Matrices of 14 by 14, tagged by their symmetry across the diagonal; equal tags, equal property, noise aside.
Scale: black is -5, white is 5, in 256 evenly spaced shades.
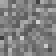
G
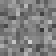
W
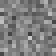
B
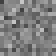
B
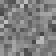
G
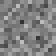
G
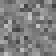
W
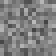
W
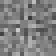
W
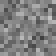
B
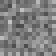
G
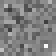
G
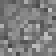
G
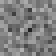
G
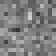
W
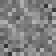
G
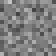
W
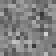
W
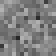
G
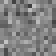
B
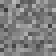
B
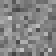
B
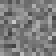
B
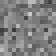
W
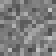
G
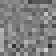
W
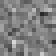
W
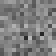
B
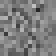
B
